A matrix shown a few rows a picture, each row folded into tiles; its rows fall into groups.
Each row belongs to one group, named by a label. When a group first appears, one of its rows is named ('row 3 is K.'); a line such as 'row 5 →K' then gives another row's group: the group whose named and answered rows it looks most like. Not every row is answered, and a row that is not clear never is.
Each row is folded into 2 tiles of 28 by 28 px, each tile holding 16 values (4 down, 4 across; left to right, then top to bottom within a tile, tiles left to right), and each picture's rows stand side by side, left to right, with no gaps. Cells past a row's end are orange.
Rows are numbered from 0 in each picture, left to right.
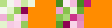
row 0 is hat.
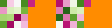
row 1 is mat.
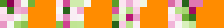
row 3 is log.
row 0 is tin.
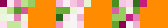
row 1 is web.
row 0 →web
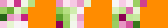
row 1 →web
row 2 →mat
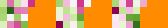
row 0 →mat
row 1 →log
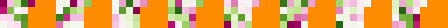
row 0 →mat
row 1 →web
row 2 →log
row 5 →hat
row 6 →hat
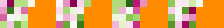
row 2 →log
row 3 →hat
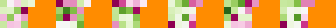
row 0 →hat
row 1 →web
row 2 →web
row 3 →log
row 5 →log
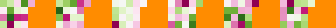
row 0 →hat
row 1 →log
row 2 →log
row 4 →mat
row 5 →tin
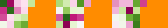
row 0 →tin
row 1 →hat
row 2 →mat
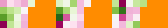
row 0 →web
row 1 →log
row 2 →tin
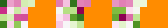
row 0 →hat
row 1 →log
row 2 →web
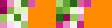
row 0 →mat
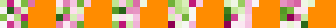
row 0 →mat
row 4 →log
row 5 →web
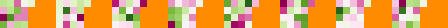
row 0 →hat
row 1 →tin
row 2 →mat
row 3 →web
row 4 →hat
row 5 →mat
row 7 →tin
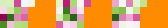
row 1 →mat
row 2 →web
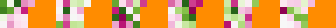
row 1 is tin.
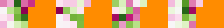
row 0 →log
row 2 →hat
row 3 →log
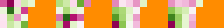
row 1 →hat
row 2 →web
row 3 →web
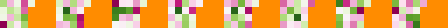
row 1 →tin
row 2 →web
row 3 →tin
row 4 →tin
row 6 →hat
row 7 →mat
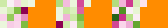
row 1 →log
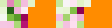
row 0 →tin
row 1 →hat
